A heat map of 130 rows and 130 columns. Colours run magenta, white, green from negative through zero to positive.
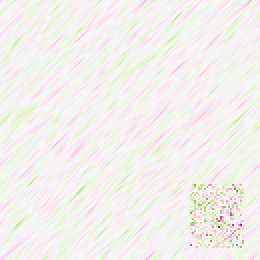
Mirror symmetry: none. Grain: diagonal, up to the right. Roughest part: bottom right. Odd patch: rougher, in the bottom right.
